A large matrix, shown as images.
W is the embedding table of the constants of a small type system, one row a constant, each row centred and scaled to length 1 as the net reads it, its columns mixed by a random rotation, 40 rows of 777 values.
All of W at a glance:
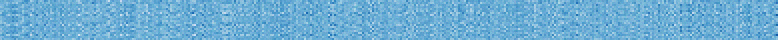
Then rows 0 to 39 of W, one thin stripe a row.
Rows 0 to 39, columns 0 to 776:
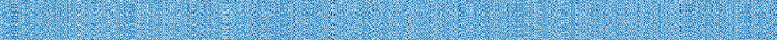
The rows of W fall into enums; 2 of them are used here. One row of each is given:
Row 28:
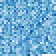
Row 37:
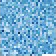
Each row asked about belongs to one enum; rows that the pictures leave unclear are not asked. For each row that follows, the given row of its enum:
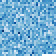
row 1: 37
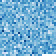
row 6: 37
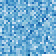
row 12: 28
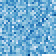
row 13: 28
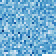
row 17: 37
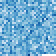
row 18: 28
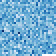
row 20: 37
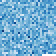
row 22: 37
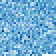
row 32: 37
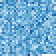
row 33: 28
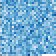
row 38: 28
